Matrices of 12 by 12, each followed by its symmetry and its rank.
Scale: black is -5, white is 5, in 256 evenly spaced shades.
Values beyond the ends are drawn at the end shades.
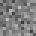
symmetric, full rank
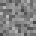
neither, full rank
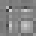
symmetric, rank two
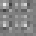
symmetric, rank two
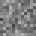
neither, full rank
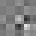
symmetric, rank one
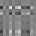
neither, rank one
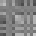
symmetric, rank two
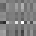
neither, rank one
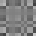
symmetric, rank one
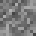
symmetric, full rank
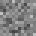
neither, full rank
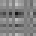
neither, rank one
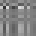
neither, rank one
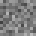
neither, full rank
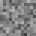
neither, full rank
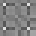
symmetric, rank two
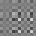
symmetric, rank one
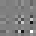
symmetric, rank one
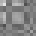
symmetric, rank two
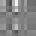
neither, rank one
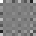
symmetric, rank one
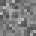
symmetric, full rank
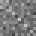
symmetric, full rank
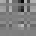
neither, rank one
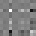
symmetric, rank one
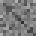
symmetric, full rank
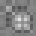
symmetric, rank two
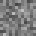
neither, full rank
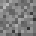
symmetric, full rank
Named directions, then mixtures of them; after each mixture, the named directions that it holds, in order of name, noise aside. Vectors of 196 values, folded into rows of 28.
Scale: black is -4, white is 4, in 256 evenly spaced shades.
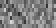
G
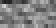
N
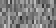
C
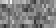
C, N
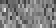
C, G, N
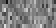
C, G, N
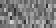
G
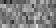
C, G, N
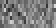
G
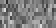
C, G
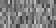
C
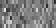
C, G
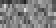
G, N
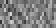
G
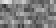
N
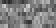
N
